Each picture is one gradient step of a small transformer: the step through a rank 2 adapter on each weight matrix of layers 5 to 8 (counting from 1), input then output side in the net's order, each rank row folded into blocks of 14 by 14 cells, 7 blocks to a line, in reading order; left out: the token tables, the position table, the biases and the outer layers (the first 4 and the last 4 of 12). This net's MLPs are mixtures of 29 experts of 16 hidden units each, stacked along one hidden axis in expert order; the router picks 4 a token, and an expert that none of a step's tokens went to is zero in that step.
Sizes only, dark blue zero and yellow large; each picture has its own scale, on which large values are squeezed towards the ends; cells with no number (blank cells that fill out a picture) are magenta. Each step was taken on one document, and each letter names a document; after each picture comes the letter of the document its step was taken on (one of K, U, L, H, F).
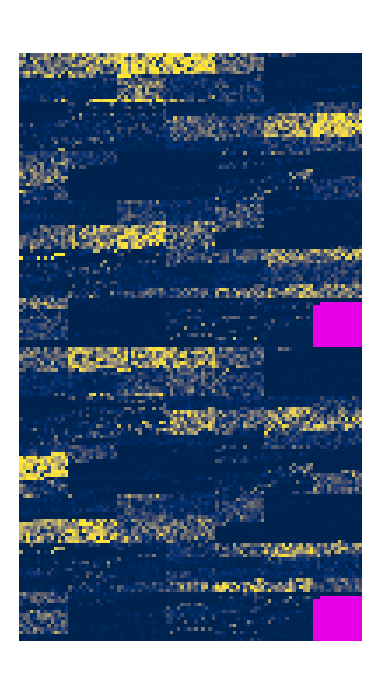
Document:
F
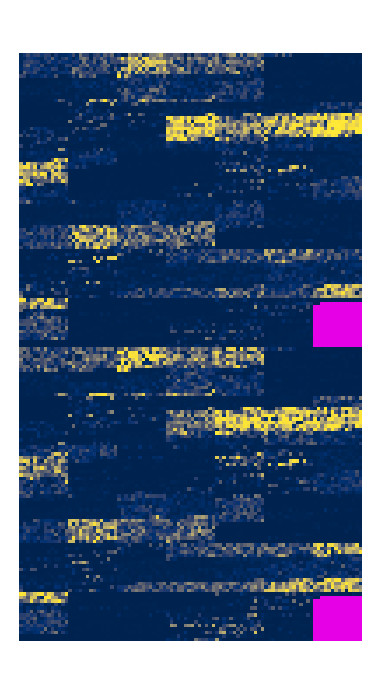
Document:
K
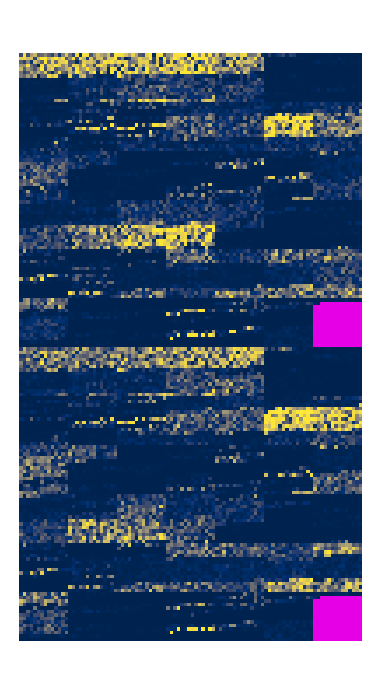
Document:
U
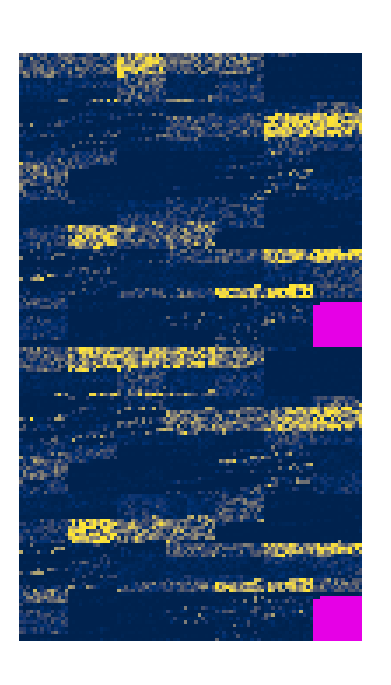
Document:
F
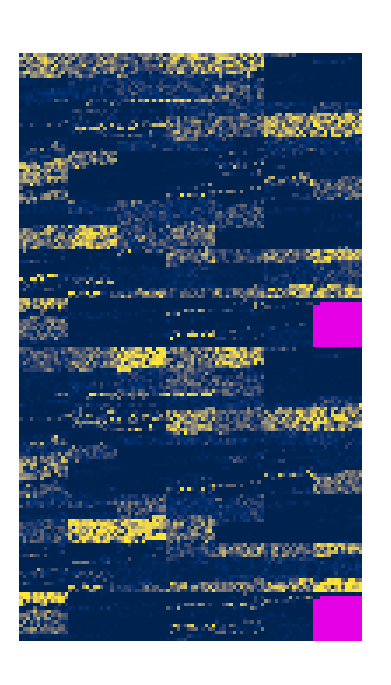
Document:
U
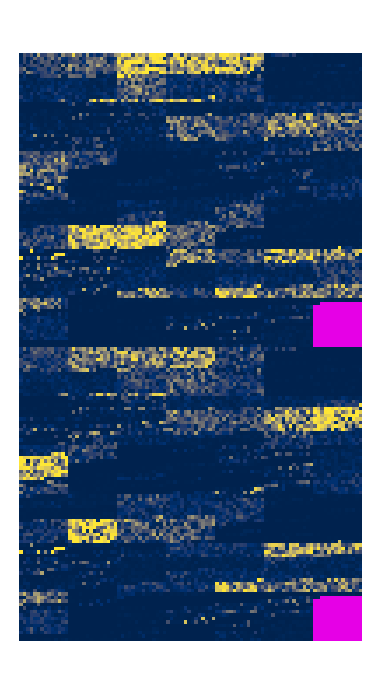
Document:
F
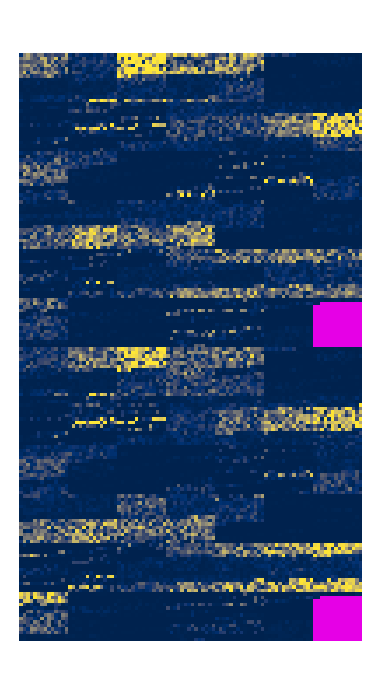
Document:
U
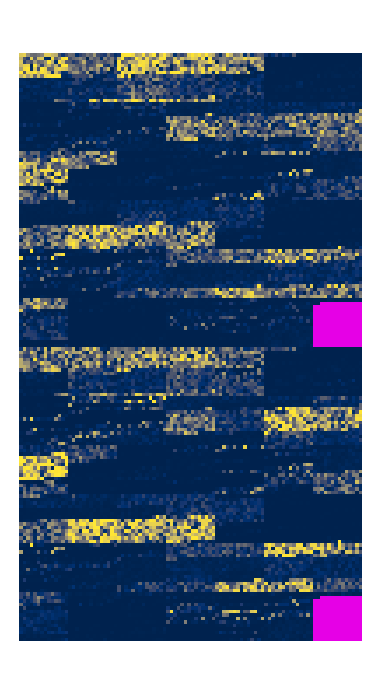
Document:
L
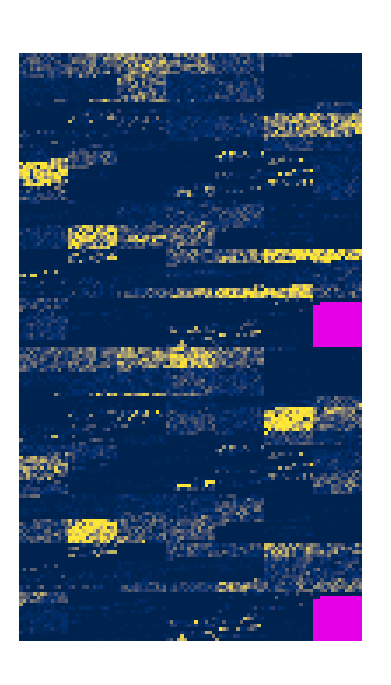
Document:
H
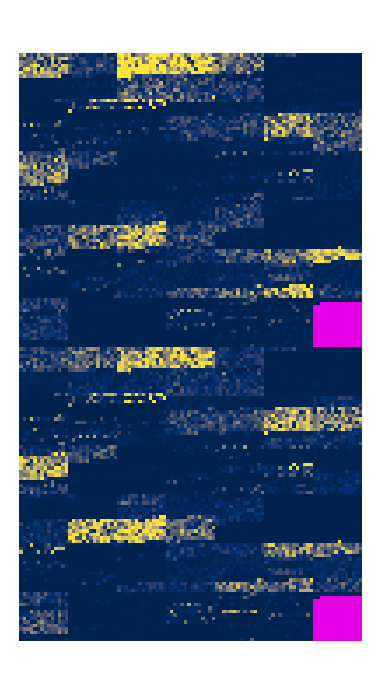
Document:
L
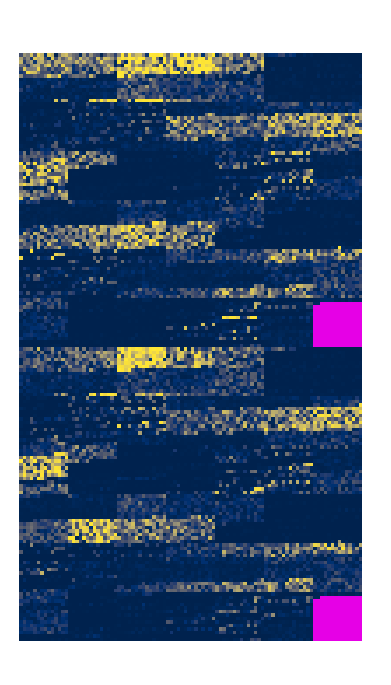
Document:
F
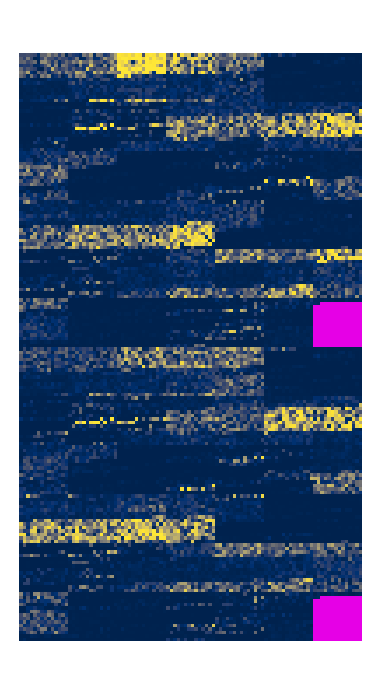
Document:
U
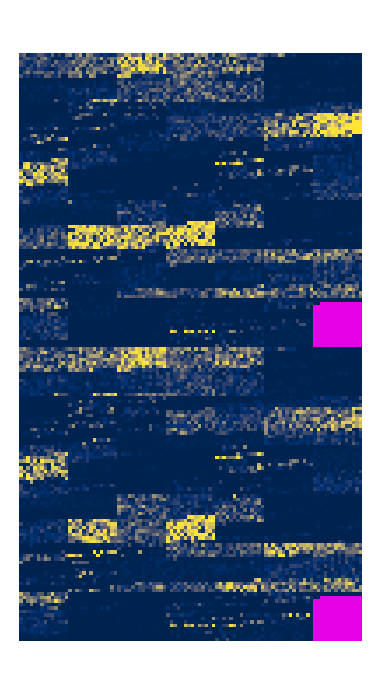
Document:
K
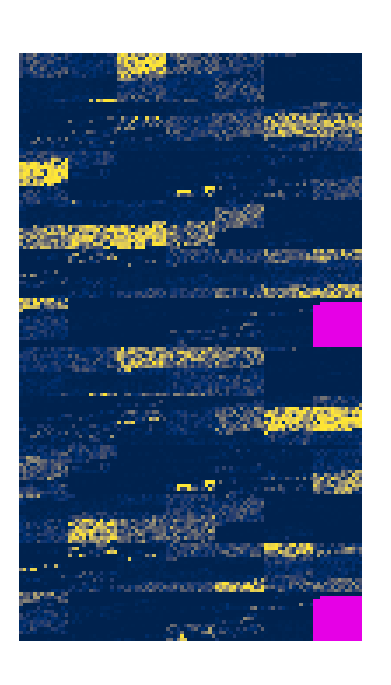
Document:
H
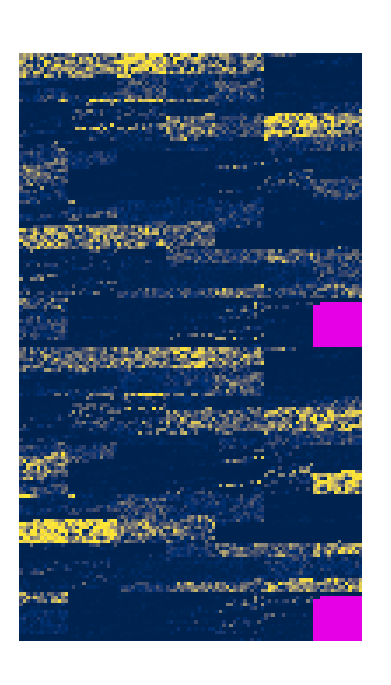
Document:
F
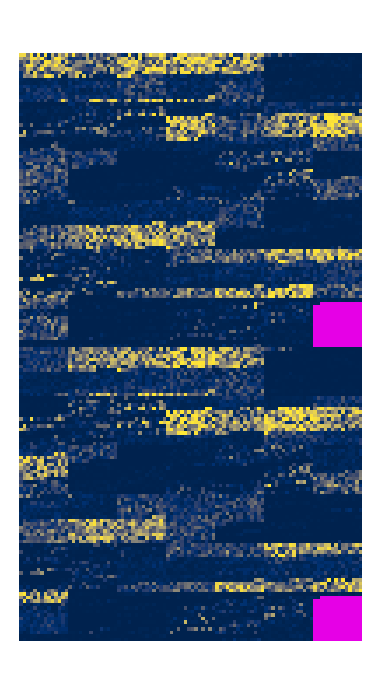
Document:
F
